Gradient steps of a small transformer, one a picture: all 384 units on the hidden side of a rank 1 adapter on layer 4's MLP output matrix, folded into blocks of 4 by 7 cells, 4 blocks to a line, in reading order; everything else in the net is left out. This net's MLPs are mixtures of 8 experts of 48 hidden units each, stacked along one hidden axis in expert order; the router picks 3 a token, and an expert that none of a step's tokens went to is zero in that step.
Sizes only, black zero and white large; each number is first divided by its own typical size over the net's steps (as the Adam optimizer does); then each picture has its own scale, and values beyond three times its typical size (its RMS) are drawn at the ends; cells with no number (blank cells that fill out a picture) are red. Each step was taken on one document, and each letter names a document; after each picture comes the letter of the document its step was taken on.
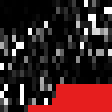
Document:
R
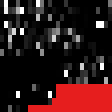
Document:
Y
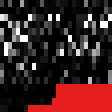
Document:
R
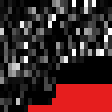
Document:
R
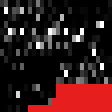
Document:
Y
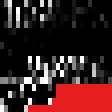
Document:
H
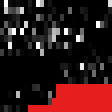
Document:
Y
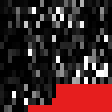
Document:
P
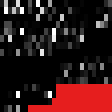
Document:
Y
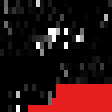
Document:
Y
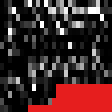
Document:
H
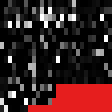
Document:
P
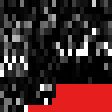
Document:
R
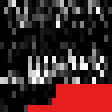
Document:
H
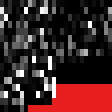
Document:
R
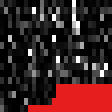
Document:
P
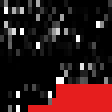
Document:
Y
